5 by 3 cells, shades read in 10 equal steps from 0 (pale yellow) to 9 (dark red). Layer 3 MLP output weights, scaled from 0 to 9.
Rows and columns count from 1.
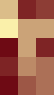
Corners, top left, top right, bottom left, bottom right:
2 7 9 5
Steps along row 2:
up same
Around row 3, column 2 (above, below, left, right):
3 4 9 8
